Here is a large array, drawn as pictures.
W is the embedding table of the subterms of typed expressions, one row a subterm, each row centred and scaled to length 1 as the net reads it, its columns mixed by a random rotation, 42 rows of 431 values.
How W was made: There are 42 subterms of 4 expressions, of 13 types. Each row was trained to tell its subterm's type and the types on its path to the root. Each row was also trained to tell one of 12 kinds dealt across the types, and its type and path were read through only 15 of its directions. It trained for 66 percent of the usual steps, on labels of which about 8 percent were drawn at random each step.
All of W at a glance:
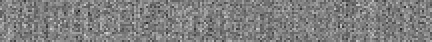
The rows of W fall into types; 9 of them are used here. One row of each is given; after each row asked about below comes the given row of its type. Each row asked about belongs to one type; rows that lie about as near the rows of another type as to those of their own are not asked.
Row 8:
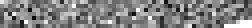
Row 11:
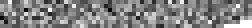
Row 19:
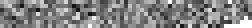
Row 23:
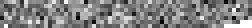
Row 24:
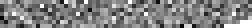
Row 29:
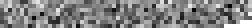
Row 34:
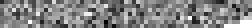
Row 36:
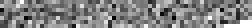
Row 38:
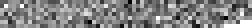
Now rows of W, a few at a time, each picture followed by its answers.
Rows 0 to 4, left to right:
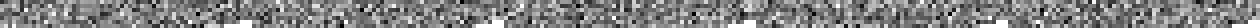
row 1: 11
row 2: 23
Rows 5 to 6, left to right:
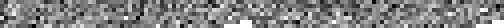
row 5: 23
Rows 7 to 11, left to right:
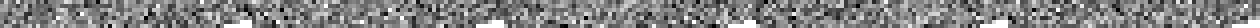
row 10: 24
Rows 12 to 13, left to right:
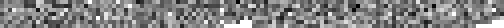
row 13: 19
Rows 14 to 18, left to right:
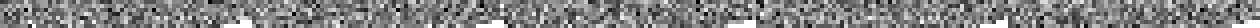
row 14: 11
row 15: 23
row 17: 34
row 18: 29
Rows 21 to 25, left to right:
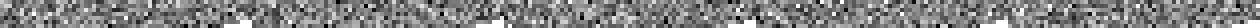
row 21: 29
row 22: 38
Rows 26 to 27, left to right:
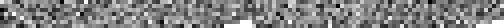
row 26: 24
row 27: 38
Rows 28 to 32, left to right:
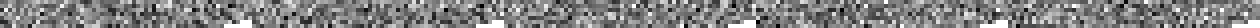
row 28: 29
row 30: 23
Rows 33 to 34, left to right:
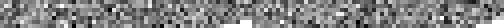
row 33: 11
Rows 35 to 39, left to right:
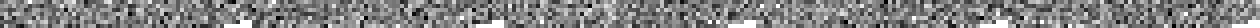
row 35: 29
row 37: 38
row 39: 19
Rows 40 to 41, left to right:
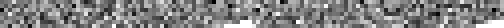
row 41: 8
